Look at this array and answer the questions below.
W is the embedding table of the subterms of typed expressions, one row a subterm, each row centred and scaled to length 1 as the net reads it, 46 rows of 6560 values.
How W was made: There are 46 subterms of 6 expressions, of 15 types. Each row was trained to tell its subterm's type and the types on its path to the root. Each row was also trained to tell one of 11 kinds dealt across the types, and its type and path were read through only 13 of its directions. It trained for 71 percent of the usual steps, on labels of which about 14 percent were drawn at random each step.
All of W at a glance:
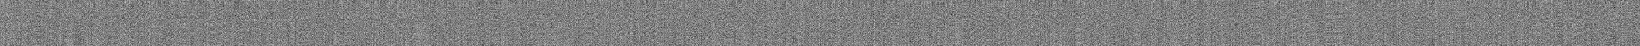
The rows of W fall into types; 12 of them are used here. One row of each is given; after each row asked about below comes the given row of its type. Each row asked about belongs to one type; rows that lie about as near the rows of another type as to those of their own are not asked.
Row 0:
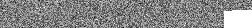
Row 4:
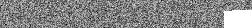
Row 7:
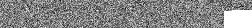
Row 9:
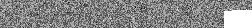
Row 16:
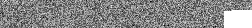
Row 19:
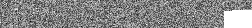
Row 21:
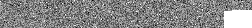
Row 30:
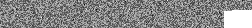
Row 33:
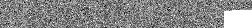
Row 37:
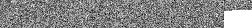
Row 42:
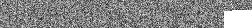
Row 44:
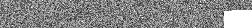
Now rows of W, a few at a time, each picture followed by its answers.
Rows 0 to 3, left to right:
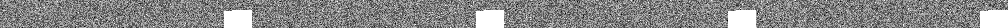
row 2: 9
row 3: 9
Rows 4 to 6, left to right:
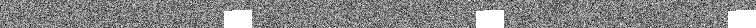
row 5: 16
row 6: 4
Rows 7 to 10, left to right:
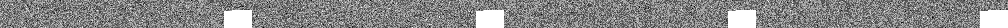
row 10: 19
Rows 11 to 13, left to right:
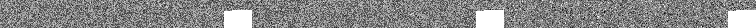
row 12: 16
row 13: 33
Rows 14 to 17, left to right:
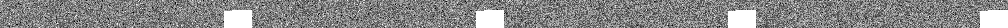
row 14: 21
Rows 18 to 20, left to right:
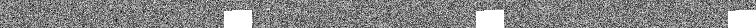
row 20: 30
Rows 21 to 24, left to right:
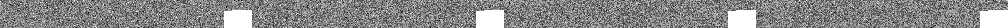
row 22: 37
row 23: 0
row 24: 0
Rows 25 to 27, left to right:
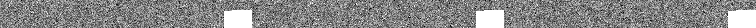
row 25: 44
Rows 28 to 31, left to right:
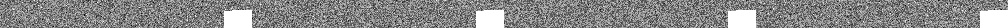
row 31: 16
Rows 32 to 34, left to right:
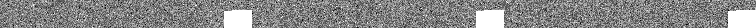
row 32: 21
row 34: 37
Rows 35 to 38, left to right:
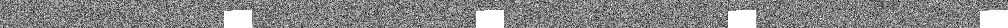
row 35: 44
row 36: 16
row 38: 30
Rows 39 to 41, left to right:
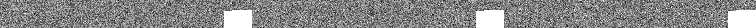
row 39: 19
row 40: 0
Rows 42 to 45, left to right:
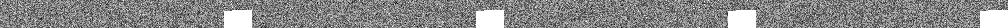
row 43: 37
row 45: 9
